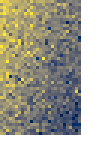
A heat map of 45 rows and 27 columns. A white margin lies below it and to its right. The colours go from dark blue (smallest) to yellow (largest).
No regular stripes run through it. The ninth with the highest average is the top left. The halves do not mirror each other. The bottom right is the ninth with the lowest average. The field climbs toward the top left.
